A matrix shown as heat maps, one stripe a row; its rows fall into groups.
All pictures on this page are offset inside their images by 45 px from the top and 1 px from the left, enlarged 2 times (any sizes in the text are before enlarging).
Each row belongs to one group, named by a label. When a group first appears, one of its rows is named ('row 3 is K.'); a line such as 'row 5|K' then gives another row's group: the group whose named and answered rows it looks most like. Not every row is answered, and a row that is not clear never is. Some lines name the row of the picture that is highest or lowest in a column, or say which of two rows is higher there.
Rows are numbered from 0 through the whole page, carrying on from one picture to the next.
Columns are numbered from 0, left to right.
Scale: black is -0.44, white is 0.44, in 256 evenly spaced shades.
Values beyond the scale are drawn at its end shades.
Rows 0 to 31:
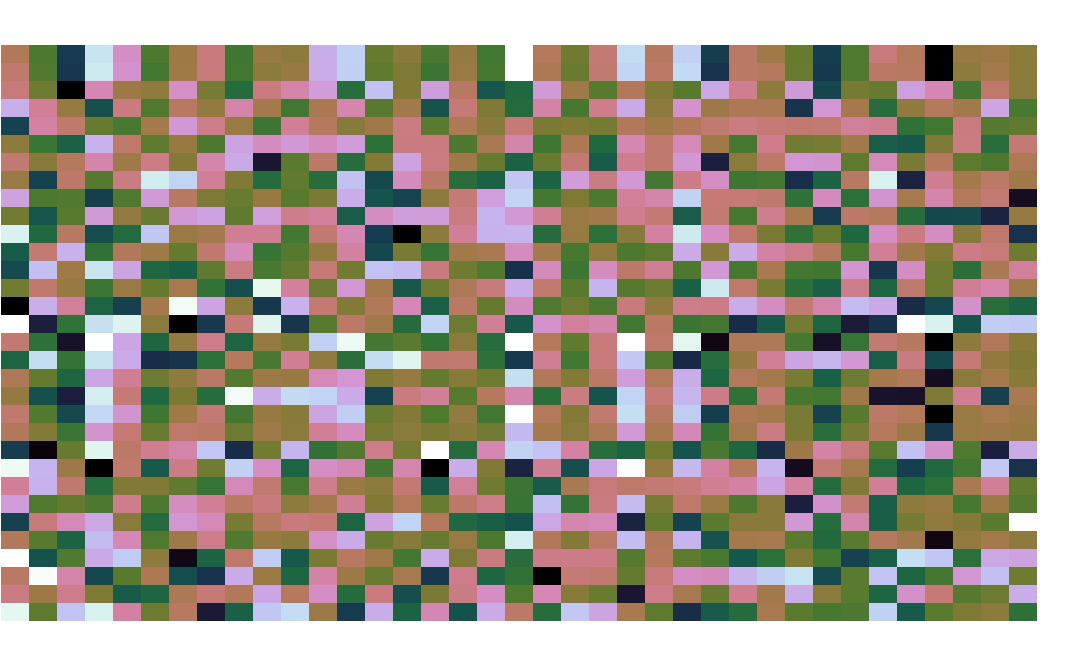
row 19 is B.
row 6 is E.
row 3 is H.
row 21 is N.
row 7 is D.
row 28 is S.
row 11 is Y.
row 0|N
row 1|N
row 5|B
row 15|S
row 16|N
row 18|N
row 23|H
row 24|H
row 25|H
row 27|N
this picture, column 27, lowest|22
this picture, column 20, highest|31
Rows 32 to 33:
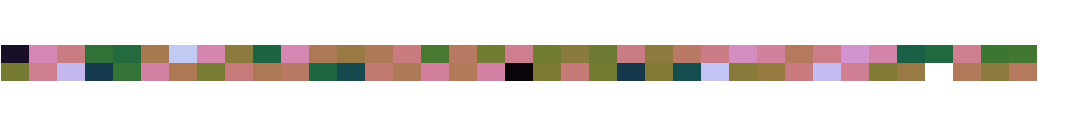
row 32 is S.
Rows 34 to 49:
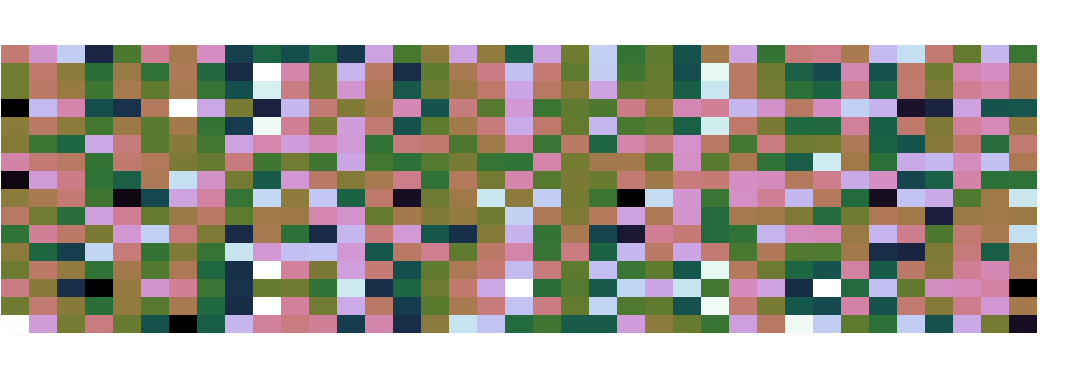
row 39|B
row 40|H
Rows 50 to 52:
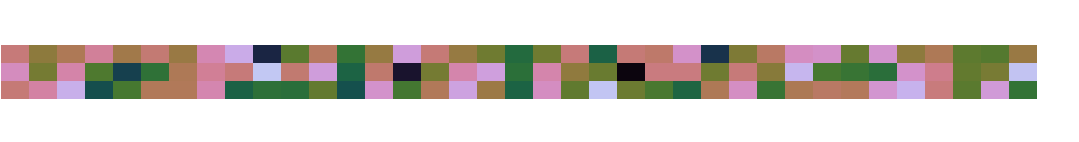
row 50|E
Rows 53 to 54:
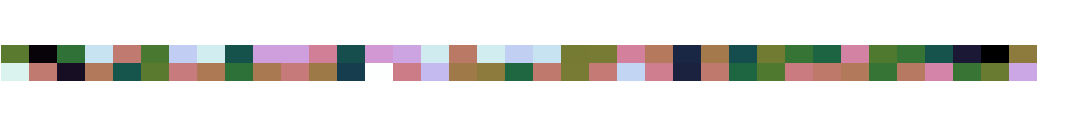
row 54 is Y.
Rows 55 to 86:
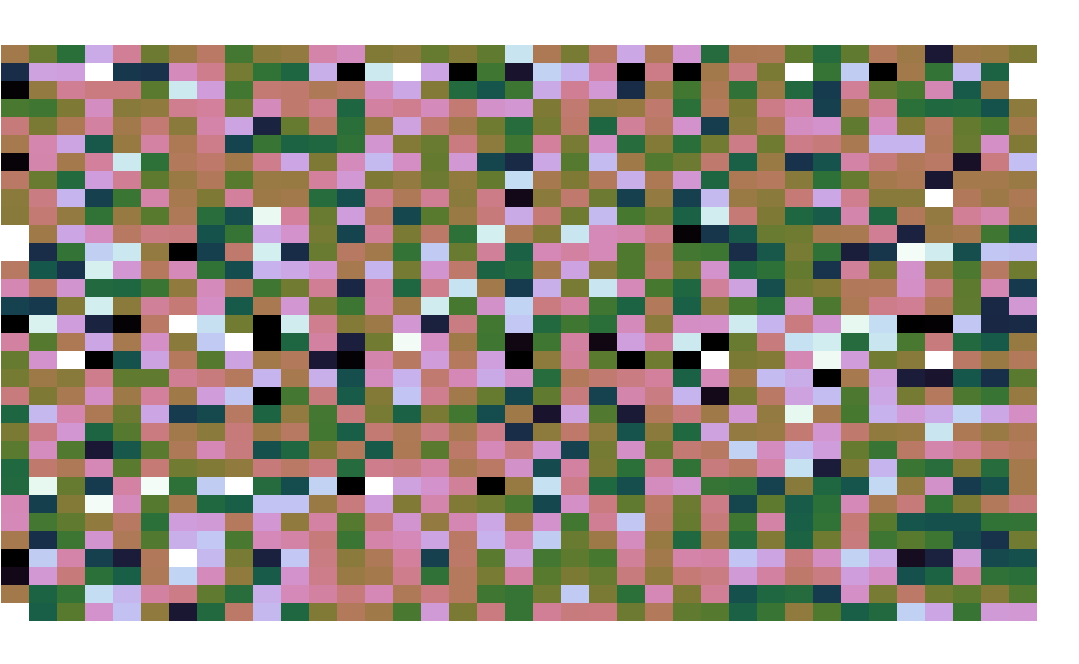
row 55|N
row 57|D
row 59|E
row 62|N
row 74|E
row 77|Y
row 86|S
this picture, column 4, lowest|70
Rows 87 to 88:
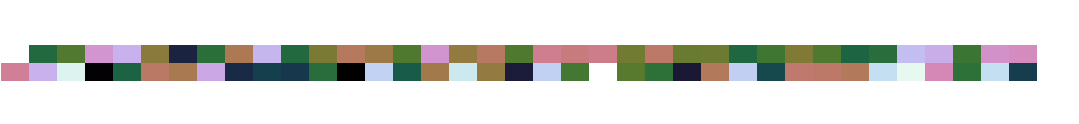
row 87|S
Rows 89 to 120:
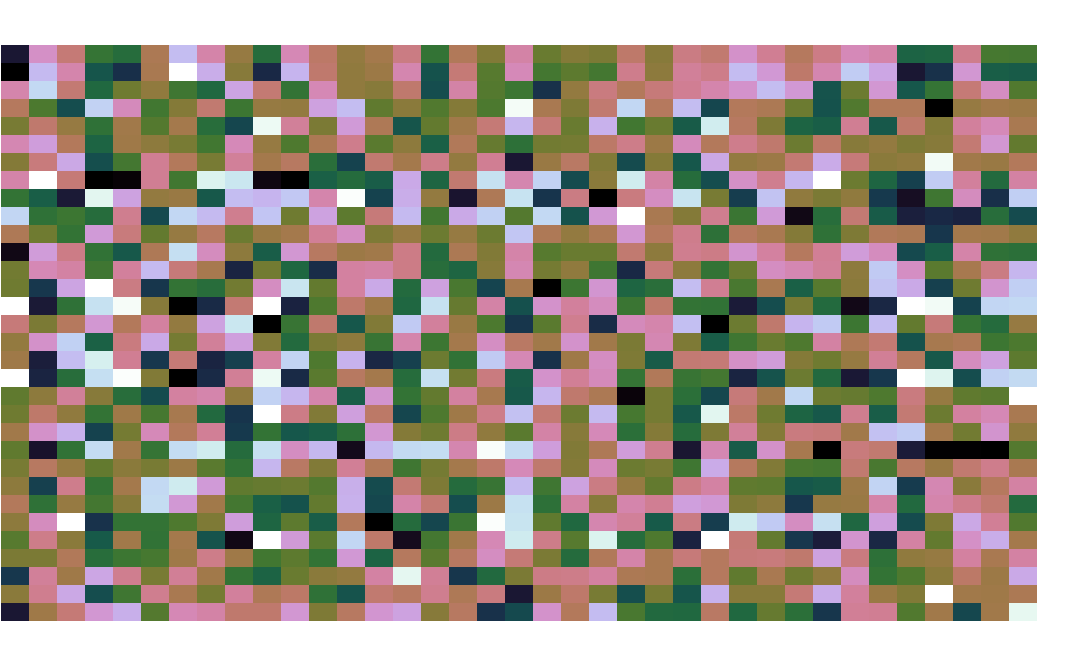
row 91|H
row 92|N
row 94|H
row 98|H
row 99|N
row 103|S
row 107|S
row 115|Y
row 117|Y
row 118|D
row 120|D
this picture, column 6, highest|90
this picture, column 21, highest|116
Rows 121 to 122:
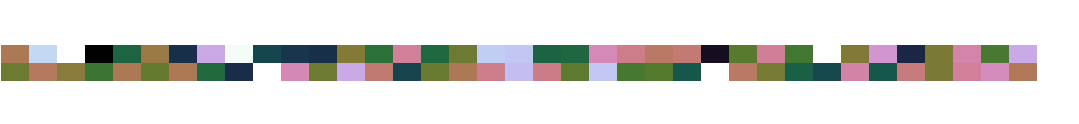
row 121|Y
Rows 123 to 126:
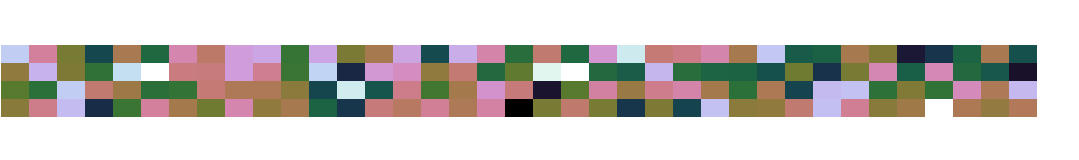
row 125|Y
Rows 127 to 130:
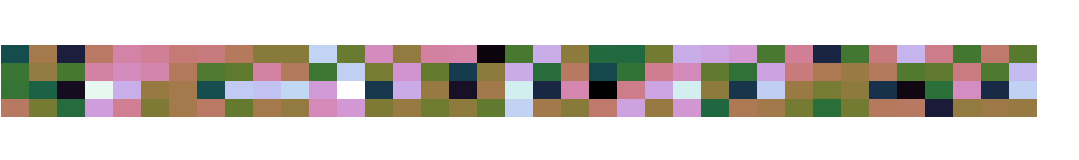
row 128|B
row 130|N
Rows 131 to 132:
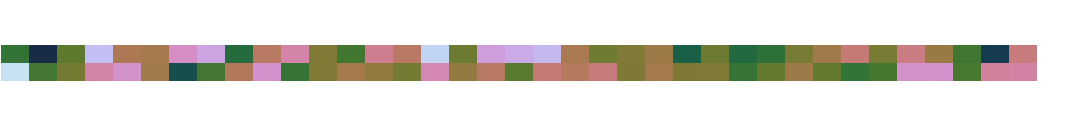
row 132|S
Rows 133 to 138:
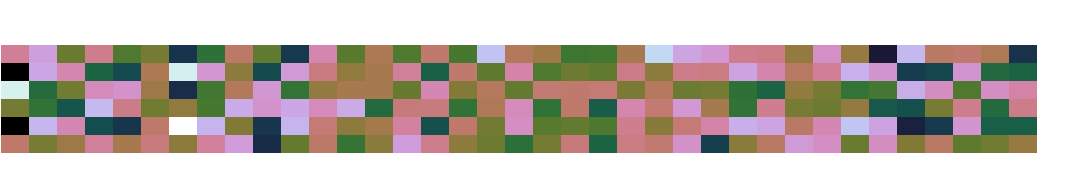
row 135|S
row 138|E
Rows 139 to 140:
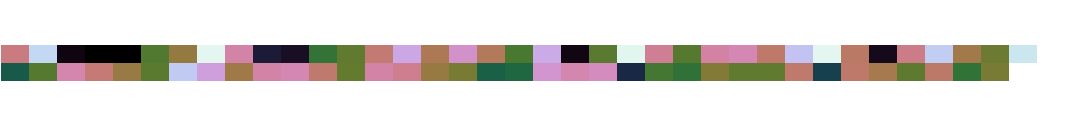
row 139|Y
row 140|D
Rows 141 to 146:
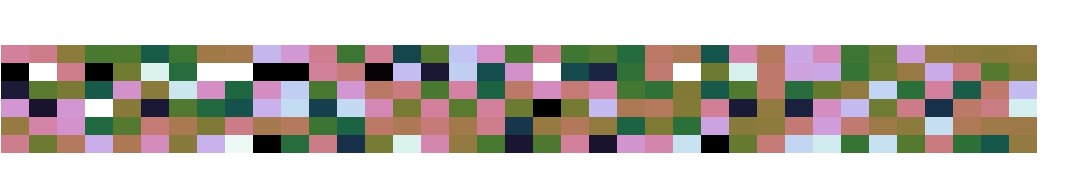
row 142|Y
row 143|D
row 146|E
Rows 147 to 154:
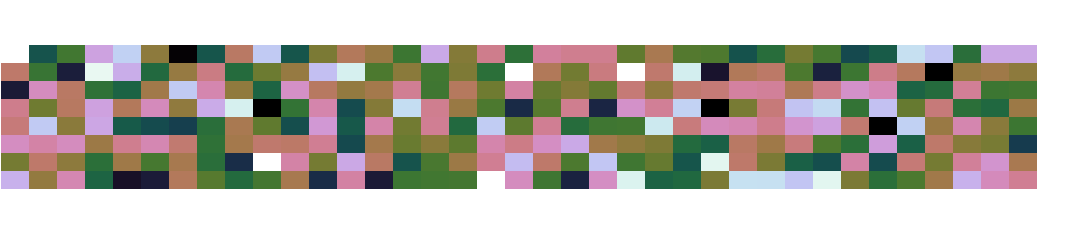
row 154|Y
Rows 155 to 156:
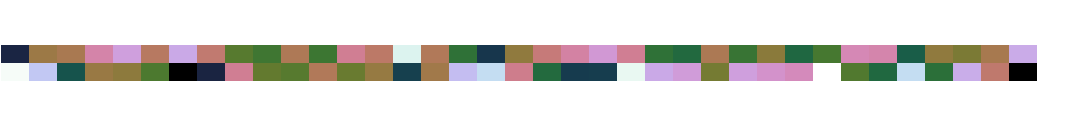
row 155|D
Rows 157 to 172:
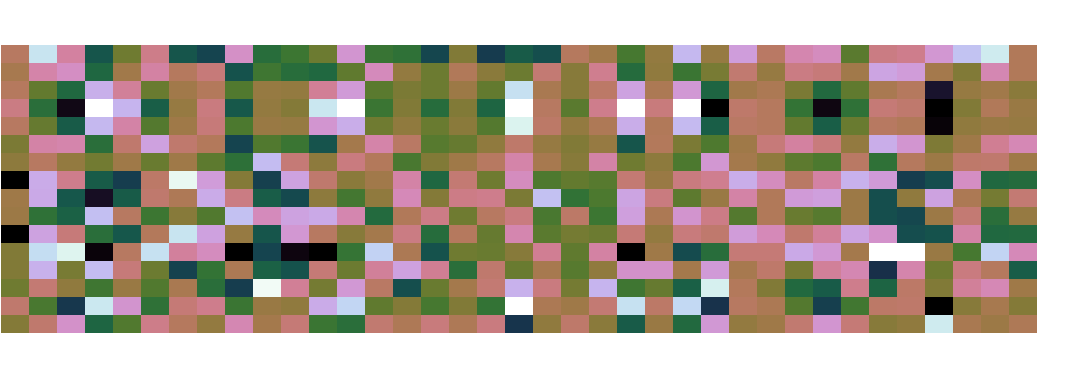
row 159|N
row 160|N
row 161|N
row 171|N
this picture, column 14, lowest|170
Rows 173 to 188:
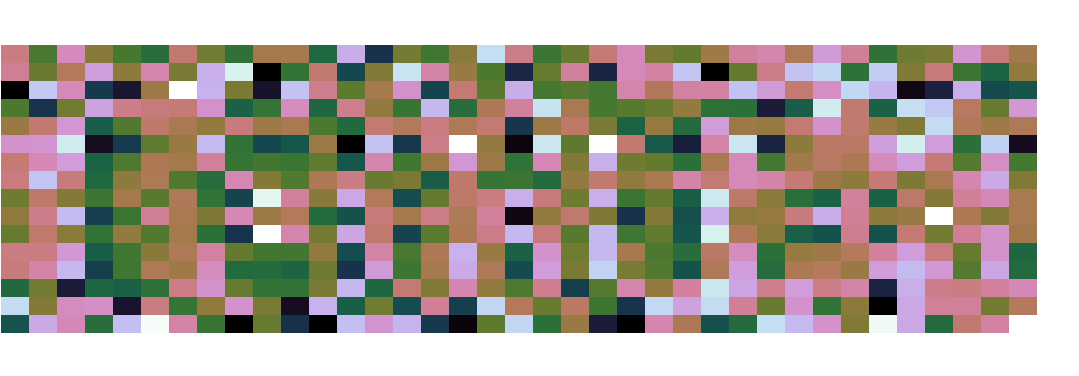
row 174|E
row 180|H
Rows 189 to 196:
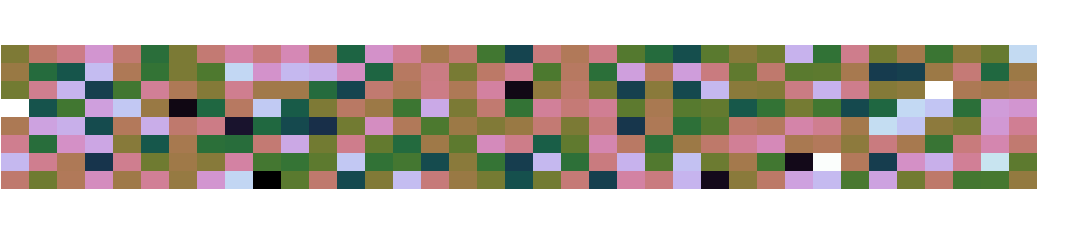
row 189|D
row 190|B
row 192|S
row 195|H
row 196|E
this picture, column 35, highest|195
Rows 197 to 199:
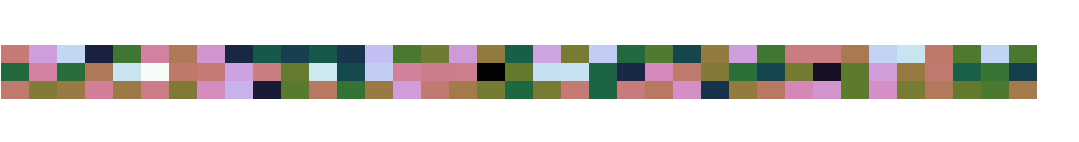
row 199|E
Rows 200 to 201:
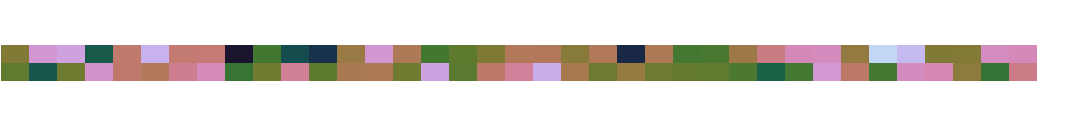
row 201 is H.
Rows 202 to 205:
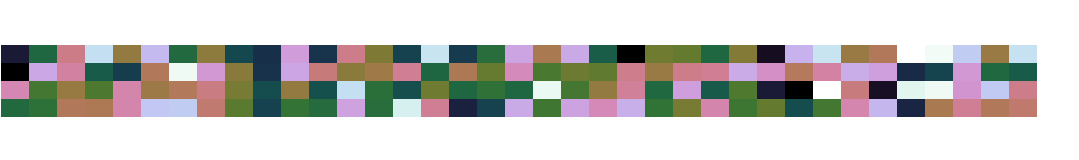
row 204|H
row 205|D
